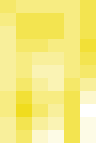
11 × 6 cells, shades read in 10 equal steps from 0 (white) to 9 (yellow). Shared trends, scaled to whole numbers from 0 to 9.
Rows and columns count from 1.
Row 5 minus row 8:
-1 -3 -1 -1 -2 5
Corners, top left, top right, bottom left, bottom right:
6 7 4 1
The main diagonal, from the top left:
6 7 7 5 5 6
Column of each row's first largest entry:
6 2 2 6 6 6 2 2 2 2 5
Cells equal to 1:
3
